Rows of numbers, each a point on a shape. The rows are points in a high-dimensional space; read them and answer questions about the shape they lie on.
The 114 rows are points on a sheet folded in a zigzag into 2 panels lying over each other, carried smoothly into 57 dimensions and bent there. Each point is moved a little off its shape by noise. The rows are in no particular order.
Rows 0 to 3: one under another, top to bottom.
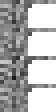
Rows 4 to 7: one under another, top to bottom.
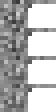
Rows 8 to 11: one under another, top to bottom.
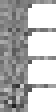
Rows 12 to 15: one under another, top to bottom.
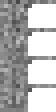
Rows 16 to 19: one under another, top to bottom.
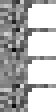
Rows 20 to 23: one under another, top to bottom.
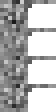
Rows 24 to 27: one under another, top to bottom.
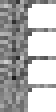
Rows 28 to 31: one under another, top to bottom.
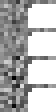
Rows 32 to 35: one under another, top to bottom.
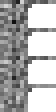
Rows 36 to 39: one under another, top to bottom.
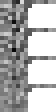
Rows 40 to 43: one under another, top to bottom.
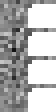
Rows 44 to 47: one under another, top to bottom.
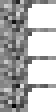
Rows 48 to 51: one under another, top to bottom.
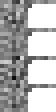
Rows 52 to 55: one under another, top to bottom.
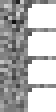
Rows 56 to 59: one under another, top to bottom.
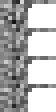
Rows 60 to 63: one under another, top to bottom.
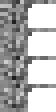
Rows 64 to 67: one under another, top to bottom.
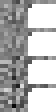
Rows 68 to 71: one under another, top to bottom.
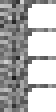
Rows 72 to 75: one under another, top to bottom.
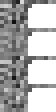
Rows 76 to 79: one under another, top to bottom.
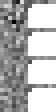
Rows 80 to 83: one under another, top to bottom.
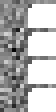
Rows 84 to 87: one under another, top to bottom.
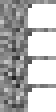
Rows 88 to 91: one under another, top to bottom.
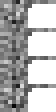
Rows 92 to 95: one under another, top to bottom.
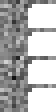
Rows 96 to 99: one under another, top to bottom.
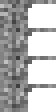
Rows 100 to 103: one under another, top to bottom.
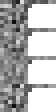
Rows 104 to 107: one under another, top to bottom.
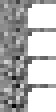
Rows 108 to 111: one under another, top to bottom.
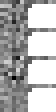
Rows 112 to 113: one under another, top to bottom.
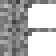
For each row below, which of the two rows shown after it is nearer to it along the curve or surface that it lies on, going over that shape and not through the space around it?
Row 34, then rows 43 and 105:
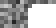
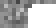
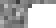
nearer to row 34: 43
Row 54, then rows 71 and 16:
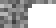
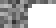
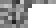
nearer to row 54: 16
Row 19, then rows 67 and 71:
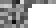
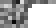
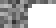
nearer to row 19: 67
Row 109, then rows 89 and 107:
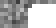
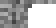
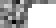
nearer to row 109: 107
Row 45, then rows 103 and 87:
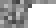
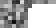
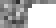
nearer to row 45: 103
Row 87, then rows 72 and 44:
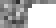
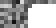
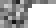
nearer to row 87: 44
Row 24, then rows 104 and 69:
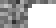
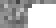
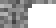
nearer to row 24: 104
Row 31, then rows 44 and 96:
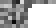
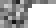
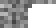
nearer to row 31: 44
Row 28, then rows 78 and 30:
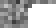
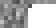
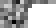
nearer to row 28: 30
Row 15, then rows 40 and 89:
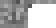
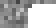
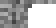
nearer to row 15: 89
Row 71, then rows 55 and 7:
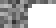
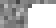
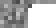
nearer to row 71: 55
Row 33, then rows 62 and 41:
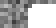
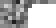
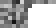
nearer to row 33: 62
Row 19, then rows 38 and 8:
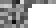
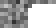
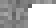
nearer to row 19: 38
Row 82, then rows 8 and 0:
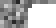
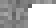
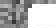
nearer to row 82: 0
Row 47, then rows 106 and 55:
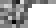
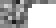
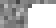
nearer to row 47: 106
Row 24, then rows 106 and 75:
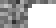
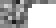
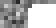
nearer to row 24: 106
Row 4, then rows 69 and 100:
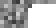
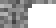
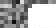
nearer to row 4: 69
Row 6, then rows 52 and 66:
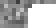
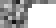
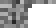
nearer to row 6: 52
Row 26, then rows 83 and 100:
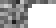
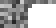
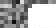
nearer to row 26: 100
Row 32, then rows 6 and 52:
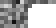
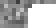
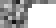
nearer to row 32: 52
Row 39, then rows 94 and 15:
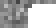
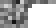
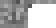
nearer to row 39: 94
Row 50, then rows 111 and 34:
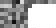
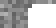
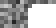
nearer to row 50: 34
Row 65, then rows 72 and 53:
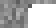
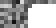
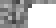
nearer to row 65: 53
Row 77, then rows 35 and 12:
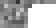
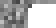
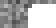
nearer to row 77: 12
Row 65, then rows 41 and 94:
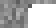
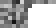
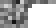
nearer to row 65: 41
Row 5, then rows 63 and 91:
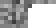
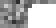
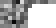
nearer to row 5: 91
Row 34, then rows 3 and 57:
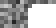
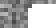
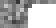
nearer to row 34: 57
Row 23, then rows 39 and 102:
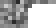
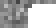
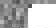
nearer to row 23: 39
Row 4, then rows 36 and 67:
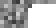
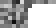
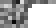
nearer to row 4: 36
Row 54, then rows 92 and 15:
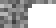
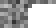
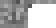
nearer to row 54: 15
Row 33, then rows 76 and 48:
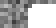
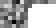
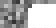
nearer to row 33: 76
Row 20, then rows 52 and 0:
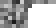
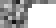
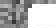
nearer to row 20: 0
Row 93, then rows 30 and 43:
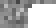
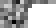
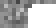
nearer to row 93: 43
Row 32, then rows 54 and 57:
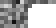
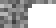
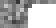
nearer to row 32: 57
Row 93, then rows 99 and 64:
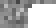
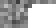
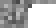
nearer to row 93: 99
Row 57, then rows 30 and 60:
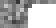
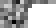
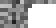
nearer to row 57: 30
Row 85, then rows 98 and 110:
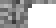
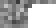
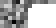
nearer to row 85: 110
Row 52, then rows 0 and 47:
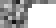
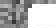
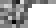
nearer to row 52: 47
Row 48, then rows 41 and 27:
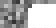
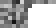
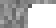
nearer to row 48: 41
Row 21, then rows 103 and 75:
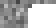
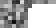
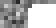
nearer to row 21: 75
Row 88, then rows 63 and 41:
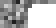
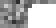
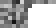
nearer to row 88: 63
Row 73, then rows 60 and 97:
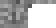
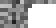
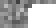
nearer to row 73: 60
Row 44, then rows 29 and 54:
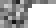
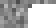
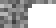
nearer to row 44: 29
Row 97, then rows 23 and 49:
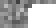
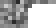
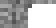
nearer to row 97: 23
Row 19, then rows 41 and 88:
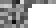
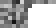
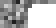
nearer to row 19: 41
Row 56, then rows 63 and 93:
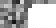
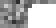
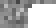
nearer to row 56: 63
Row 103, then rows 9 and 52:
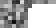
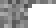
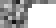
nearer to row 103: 52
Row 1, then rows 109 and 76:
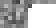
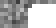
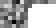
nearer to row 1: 76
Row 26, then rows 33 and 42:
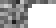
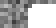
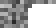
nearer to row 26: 33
